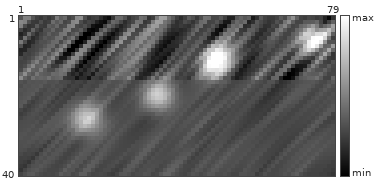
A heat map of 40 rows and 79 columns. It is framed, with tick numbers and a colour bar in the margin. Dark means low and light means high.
Bumps: four. Seam: horizontal, 40% of the way down, the bottom part calmer. Slope: none. Mirror symmetry: none. Histogram: skewed, a long tail of high values.
